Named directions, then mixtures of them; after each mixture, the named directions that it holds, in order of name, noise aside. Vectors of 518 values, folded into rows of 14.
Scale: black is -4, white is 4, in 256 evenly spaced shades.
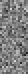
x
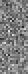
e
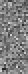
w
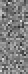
e, w, x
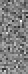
e, w, x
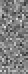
e, w, x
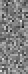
e, w, x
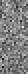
e, x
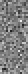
e, w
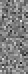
e, w, x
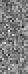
e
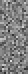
e, w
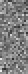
w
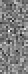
e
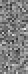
e, x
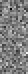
x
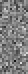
x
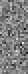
e, w, x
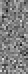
e, w, x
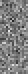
e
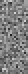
w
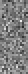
e, w, x
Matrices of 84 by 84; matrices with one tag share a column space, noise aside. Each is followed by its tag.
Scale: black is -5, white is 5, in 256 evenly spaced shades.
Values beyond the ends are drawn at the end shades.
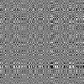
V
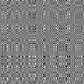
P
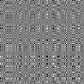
P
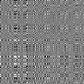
P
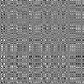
P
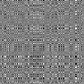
P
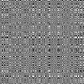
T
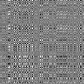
P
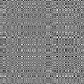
T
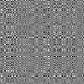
T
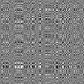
V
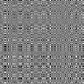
P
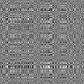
V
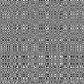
P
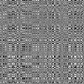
P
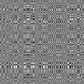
V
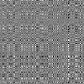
P
